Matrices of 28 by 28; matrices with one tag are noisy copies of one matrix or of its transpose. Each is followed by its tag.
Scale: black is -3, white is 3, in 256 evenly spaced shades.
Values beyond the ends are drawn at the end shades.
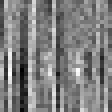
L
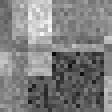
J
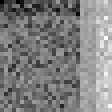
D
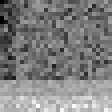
D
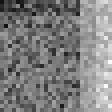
D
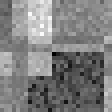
J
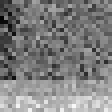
D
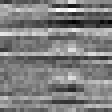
L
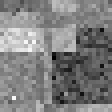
J
